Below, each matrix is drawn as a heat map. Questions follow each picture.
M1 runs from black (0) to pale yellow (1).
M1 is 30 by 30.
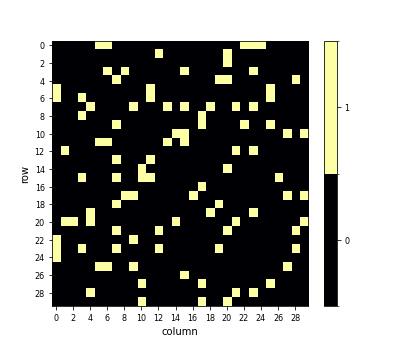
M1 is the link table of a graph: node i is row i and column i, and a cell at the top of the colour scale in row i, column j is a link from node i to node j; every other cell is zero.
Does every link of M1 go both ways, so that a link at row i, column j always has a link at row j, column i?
yes
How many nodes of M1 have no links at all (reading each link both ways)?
0
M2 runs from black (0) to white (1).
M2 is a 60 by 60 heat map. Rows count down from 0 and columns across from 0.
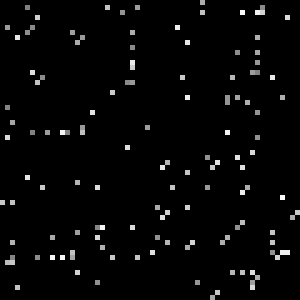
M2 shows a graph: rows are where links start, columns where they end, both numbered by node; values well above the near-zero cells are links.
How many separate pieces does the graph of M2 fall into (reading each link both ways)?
7
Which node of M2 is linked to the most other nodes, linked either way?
node 51
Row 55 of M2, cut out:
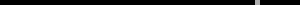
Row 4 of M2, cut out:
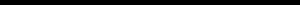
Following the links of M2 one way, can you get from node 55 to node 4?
no
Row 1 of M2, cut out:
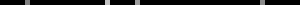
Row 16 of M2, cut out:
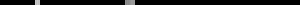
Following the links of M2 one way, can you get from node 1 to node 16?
yes
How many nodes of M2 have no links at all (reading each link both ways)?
6
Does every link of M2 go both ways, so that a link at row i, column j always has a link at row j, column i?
yes
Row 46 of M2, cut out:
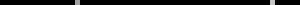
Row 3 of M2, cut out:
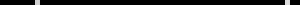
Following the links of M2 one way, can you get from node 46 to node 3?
yes
